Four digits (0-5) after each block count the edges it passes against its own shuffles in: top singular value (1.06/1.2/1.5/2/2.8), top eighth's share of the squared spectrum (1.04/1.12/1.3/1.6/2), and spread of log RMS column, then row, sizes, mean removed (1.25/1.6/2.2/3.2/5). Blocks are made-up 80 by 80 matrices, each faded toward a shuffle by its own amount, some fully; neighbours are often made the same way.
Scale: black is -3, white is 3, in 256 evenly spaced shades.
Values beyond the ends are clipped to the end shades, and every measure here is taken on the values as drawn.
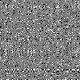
4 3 1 2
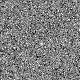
0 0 0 0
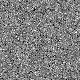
0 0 0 0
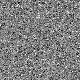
0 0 0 0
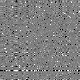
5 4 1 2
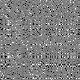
4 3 2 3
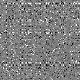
4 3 2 2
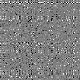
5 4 2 3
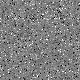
2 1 0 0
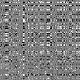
5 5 3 4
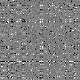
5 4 2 2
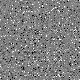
3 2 1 0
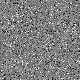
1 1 0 1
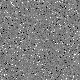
0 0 0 0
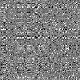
4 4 2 3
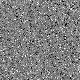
0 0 0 0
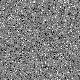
1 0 0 0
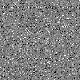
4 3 1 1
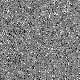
2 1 0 0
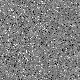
0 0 0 0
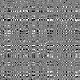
5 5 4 4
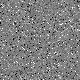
1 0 0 0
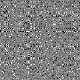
4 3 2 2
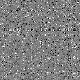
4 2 1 1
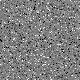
0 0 0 0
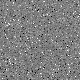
0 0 0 0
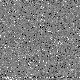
1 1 0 1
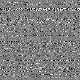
2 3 0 4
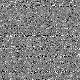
1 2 0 3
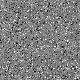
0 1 0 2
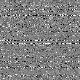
2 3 0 4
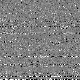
3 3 0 3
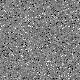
0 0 0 1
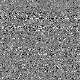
2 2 0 3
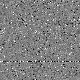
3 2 0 1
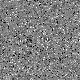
2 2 0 0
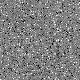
2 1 0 0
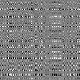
5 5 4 4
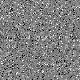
3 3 1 1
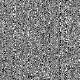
1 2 3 0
